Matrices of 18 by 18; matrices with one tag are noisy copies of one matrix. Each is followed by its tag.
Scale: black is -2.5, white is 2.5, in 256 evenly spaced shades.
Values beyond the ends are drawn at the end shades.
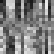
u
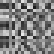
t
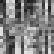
u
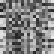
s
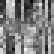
u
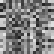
s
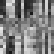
u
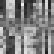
u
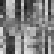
u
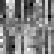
u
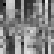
u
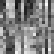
u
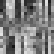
u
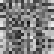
s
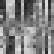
u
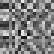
t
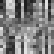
u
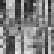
u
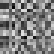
t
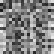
s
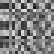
t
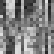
u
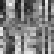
u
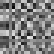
t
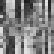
u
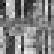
u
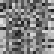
s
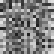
s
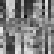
u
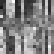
u
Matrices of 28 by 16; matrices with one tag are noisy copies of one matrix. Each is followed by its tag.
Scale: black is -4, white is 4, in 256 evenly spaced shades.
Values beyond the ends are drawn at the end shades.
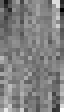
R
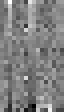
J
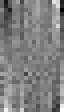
R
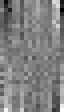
R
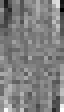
R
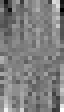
R
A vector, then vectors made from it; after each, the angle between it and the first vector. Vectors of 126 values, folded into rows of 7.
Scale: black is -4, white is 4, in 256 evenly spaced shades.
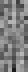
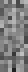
nearly parallel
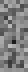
orthogonal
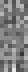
nearly opposite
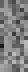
orthogonal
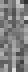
nearly opposite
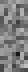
orthogonal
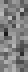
partly opposed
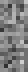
partly aligned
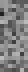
orthogonal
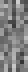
nearly opposite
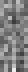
nearly opposite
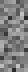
partly aligned
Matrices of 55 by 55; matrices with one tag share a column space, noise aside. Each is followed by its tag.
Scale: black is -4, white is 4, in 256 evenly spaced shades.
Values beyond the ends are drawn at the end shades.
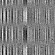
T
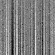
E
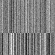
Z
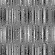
T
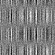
T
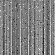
E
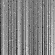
E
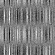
T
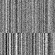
Z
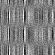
T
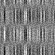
T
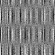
T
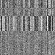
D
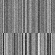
Z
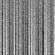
E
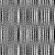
T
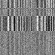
D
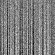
E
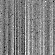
E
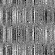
T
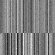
Z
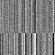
Z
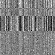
D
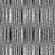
T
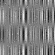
T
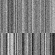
Z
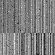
Z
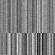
Z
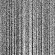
E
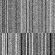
Z
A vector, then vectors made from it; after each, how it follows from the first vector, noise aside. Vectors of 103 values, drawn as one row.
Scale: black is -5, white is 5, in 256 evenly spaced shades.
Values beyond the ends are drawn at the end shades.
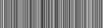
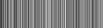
wrapped around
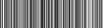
scaled up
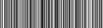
scaled up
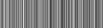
wrapped around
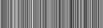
wrapped around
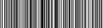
scaled up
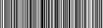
scaled up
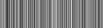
wrapped around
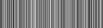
wrapped around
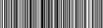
scaled up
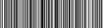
scaled up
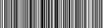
scaled up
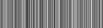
wrapped around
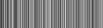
wrapped around
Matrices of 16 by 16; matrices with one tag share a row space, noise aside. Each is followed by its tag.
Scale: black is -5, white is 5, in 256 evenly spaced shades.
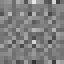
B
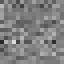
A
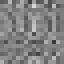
B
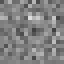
B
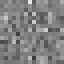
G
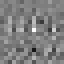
B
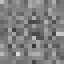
B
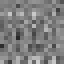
B
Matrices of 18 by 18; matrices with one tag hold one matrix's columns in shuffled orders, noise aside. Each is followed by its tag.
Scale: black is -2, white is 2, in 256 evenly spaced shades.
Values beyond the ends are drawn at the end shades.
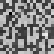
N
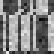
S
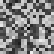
N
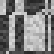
S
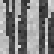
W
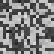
N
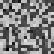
N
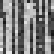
W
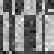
S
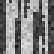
W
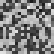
N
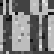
S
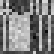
S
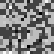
N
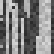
W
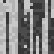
W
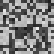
N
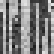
W
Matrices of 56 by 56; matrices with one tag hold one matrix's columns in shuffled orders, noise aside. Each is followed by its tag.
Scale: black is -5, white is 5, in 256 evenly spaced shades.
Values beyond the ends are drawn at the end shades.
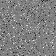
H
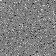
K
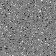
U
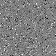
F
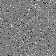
K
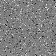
K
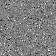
F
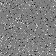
F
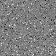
F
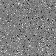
F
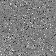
F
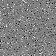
K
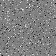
K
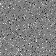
F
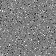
U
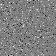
K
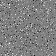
K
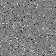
F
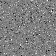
U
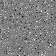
U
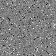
F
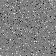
U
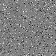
K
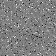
K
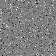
K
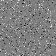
K
